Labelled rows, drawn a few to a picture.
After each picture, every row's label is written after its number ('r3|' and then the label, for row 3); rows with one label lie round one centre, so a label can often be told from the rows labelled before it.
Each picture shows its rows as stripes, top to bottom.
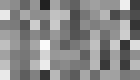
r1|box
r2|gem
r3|box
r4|box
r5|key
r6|key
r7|key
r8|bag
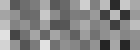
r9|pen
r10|key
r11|pen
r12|bag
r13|key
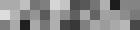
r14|gem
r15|bag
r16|box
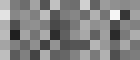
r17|bag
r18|key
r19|pen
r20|pen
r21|box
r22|pen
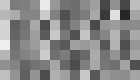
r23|key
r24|key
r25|bag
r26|bag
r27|key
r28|key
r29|box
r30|bag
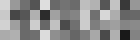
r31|key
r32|bag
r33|bag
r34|key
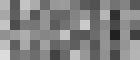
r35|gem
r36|pen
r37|pen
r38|gem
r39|pen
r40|pen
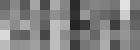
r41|box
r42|box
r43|gem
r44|bag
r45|gem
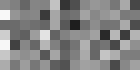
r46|box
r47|bag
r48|box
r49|key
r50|pen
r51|bag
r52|pen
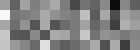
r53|gem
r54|pen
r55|pen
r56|bag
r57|key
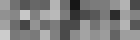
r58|box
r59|gem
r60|box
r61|pen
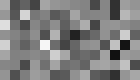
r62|pen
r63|pen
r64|bag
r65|box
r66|key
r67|gem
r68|box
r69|pen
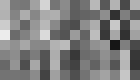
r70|key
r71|gem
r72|key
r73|key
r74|gem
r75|box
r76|box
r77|box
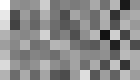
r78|key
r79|pen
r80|pen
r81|key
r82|gem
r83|pen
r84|key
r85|pen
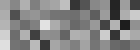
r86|gem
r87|pen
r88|key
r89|pen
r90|bag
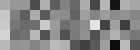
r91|pen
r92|bag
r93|key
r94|bag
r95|gem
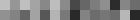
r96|gem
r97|box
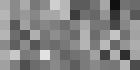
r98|gem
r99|gem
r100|pen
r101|bag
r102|pen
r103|key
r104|box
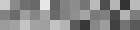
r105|key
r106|pen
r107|gem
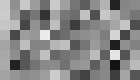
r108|gem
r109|bag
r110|box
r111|key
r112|gem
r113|key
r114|pen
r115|gem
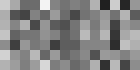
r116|key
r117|box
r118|pen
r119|pen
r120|pen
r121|bag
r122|key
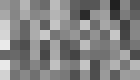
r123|gem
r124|gem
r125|bag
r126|key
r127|bag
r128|box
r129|bag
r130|pen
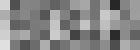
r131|pen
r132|bag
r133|bag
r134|gem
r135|pen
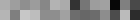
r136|gem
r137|gem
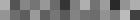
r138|pen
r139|box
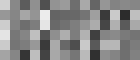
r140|bag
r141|key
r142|key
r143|bag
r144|bag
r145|bag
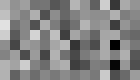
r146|pen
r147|bag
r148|pen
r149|bag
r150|gem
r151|box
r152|gem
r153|pen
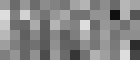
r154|pen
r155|gem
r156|bag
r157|bag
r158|box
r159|box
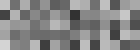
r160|pen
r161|box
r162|gem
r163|pen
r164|bag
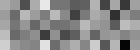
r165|key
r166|gem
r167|pen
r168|bag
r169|key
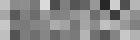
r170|key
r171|pen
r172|bag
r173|pen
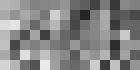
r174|gem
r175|gem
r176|gem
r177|box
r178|pen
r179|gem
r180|key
